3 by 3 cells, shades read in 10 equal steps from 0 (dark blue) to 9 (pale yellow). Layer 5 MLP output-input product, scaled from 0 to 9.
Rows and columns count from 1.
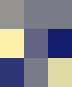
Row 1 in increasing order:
4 4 5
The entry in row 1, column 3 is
4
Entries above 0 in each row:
3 2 3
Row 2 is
9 3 0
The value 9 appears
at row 2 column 1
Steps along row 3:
up up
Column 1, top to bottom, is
5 9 1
